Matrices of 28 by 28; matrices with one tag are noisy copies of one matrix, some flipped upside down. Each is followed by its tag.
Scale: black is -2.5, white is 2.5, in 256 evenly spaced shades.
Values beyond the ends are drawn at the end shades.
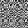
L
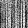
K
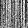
K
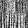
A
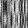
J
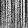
K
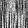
A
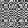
L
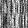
J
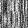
J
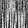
A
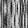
J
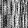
J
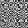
L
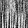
A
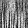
A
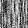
J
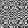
L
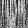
A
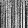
K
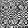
L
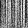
K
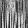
A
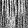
A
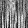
A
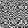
L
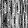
J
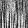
A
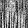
A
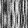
J
